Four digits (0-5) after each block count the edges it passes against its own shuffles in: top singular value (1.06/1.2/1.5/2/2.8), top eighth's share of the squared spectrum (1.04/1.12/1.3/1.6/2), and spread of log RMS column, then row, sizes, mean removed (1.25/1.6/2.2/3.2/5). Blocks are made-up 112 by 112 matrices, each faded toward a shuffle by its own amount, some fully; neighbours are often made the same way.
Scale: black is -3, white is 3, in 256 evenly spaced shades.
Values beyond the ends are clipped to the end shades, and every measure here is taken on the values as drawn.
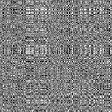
5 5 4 4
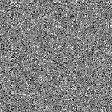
4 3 2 2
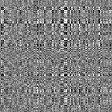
5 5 4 4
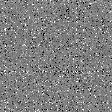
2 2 2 2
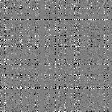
3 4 4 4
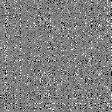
2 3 3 3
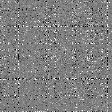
2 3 3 3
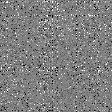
2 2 2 2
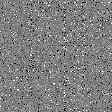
2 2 2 2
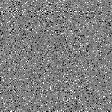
4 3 1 2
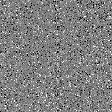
3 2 2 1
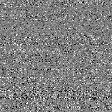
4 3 1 3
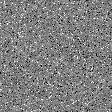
0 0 0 0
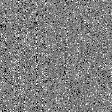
1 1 3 0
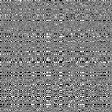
5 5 3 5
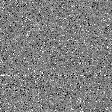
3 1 0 1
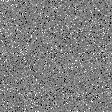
2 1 0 0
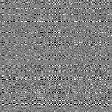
5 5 3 4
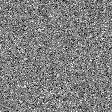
0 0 0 0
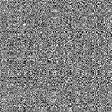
4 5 3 3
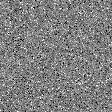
0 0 0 0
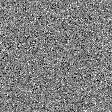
0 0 0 1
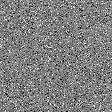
0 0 0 0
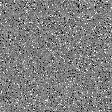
3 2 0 0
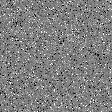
0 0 0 0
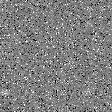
3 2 0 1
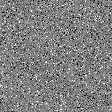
3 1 0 0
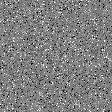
3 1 0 0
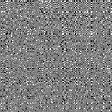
5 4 3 3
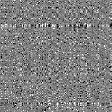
5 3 3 3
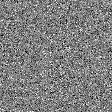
0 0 1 0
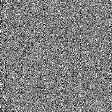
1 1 3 0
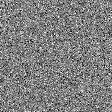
0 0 1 0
